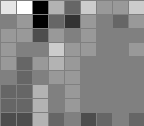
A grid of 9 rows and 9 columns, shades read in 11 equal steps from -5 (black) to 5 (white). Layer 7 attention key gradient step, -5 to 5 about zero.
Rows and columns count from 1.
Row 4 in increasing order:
0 0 0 0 1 1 1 1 3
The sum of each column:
3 1 -5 7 1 4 0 0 4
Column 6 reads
3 1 1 1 0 0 0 0 -2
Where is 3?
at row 1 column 6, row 1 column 9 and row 4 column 4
